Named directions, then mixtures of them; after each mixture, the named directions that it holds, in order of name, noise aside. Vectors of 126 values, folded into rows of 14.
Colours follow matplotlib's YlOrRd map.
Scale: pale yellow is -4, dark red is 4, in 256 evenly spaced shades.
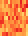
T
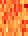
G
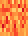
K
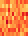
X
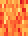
G, T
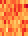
G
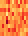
K, X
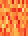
K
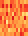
X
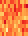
G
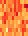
G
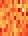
K, T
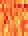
G, K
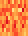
K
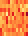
T, X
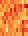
G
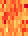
G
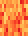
G, T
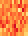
K, T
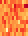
G, T
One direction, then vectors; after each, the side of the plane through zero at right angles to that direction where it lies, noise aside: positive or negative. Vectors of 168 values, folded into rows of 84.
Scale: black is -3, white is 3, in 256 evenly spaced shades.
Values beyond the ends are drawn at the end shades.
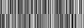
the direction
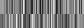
positive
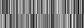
negative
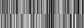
negative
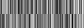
positive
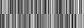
positive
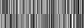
negative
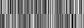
positive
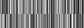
negative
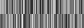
positive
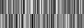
negative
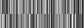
negative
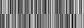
positive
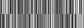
positive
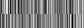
positive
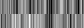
negative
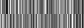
negative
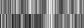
positive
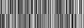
positive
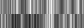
positive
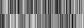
positive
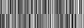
positive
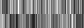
negative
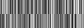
positive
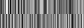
positive
